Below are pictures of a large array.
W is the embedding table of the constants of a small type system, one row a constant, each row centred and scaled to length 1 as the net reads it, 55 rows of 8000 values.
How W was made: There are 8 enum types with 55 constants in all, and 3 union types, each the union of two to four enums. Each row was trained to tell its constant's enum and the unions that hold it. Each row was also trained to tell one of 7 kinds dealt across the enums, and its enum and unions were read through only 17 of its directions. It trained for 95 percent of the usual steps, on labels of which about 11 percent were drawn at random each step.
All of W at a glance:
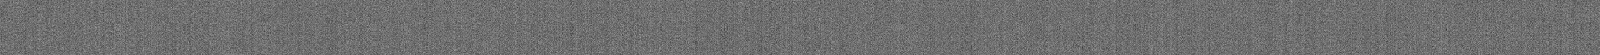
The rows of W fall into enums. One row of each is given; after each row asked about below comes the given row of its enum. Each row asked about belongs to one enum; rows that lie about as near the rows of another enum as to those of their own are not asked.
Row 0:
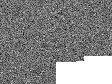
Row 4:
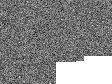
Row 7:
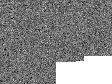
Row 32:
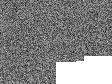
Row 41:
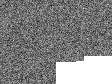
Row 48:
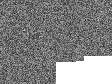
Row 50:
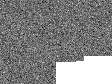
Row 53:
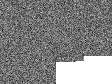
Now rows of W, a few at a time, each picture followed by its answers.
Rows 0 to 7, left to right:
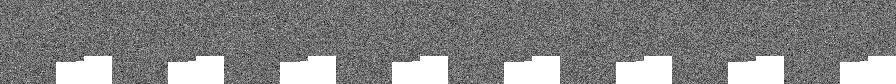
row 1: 50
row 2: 7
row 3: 4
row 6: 48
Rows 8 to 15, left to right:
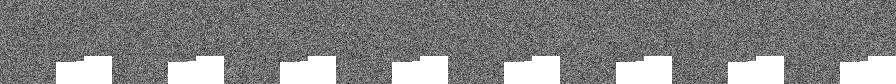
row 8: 32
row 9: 32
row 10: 53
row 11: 4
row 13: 53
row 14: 41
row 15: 0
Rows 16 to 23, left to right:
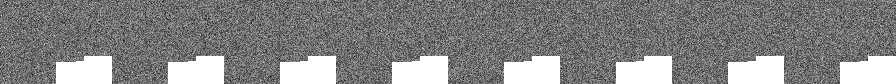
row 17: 32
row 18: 48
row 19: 7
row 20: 53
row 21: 48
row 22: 48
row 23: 4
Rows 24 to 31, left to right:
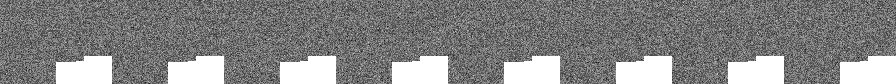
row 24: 50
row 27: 50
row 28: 32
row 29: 50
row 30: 41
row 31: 7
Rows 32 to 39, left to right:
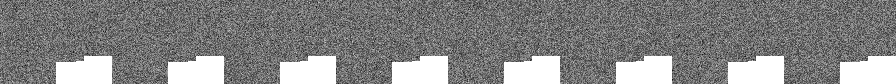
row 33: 50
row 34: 41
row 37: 4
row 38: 32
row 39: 48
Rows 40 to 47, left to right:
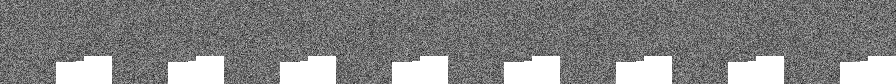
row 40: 4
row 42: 50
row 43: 41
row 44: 50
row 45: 32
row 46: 53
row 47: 48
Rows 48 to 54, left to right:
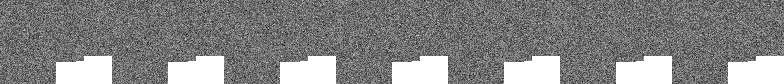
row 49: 53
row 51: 53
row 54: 7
